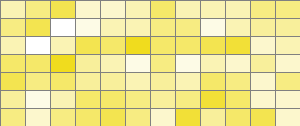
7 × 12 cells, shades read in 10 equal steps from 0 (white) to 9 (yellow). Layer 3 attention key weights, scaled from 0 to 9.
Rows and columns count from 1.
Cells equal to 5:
15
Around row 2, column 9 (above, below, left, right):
3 7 5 3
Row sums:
47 41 60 46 54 52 59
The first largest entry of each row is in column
3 2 6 3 1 9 8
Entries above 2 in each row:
10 9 10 8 11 9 9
